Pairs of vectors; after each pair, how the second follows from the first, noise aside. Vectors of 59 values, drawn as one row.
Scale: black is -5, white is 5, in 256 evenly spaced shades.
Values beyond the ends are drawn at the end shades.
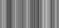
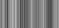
reversed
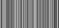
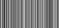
reversed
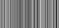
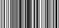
scaled up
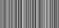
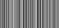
reversed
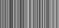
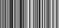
scaled up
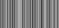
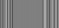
partly zeroed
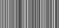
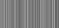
shrunk
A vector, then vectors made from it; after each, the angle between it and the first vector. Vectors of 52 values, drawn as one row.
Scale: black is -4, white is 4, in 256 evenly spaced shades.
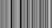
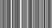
nearly opposite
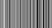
orthogonal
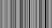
partly aligned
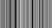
orthogonal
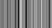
partly opposed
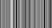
partly opposed
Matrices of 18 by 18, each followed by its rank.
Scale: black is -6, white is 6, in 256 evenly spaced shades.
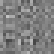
three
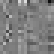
three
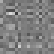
three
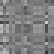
two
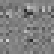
three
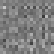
three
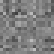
three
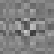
two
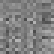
three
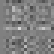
three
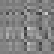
two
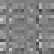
two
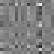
two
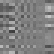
two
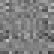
three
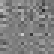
three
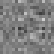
three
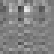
two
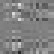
two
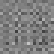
three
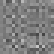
three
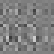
two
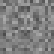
three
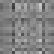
two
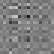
two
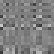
two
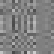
two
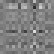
two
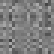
three
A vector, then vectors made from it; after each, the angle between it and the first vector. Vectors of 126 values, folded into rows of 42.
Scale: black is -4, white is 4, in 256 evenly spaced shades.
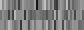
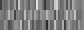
nearly opposite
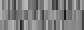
partly aligned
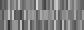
nearly opposite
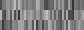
partly opposed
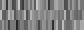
partly opposed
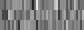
partly opposed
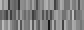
partly aligned
